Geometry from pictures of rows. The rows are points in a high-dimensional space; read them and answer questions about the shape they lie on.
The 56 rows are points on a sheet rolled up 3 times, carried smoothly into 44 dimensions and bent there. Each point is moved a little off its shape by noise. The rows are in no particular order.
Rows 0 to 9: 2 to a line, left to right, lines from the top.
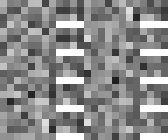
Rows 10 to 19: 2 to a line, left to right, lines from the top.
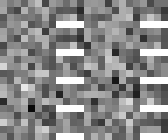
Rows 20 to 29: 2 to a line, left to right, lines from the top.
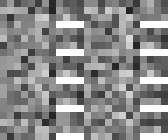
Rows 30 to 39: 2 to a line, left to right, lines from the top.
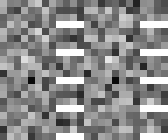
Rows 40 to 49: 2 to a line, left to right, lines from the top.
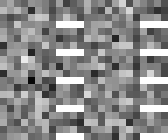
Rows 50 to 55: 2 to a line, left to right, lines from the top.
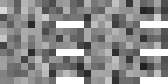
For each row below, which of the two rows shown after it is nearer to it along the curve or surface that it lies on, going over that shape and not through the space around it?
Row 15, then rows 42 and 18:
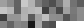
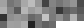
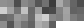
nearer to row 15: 18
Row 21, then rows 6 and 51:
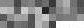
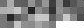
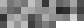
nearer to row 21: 6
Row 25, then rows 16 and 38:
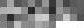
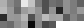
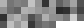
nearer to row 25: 16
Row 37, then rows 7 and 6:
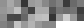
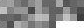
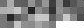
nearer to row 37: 6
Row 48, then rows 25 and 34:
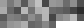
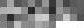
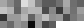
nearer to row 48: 34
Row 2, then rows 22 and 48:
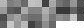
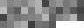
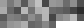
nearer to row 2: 48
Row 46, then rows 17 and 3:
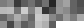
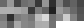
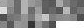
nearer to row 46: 17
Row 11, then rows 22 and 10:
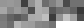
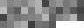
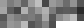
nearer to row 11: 10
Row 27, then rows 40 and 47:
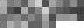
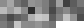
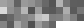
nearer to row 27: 40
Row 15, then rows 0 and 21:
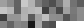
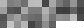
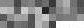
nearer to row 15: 21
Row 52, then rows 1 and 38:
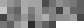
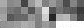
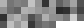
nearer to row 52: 38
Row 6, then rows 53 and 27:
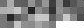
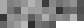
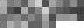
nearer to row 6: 27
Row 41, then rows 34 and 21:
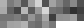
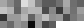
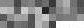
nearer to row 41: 34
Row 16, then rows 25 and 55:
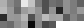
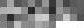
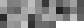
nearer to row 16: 55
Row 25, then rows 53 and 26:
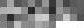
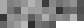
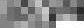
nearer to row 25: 26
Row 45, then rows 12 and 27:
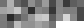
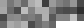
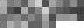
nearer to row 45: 27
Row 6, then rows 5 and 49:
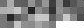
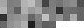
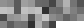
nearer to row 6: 49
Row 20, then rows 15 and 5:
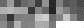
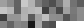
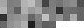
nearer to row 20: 15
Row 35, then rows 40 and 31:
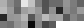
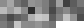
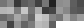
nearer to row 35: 31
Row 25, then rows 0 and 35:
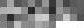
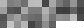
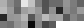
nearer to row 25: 35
